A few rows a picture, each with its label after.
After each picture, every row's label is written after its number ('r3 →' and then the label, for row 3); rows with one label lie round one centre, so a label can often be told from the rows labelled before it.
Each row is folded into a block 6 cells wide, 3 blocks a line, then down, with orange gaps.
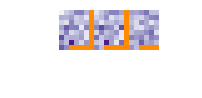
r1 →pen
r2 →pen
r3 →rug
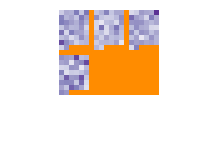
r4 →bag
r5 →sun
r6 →bag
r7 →rug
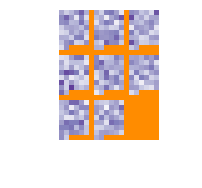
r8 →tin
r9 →rug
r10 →bag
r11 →pen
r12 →tin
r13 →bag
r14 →rug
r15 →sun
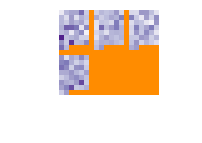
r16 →pen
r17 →sun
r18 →sun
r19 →tin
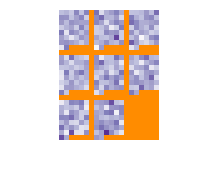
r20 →bag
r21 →tin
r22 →bag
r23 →sun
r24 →tin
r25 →rug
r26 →pen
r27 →rug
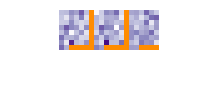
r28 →pen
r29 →pen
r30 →rug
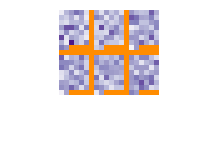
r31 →pen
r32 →sun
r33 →tin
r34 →tin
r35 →bag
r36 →rug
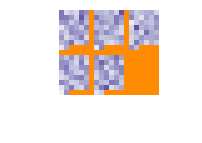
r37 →tin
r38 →bag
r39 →sun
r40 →tin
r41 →tin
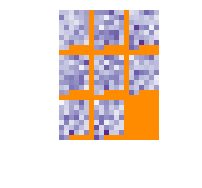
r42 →sun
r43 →rug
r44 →pen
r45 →rug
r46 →rug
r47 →pen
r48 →pen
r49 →pen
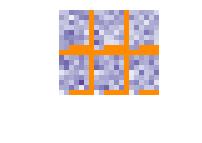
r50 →rug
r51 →bag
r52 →sun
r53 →tin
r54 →tin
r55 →tin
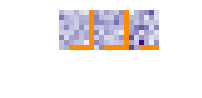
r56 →sun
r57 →bag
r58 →pen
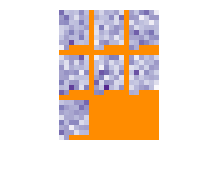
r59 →tin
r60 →sun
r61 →rug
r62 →pen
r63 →pen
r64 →sun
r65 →bag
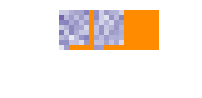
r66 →bag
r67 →sun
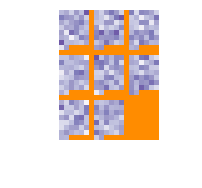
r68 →bag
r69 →rug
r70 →rug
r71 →sun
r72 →tin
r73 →rug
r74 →sun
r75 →bag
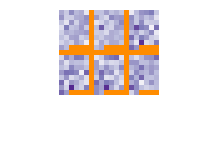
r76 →sun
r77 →sun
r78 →pen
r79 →pen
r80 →pen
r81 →bag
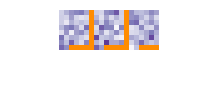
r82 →pen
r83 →pen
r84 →tin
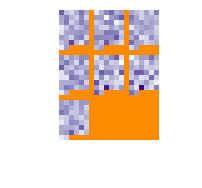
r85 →tin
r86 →rug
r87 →bag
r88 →tin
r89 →pen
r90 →pen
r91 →tin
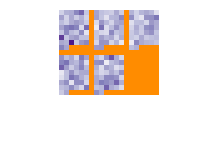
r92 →pen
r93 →sun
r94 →sun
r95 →tin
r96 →rug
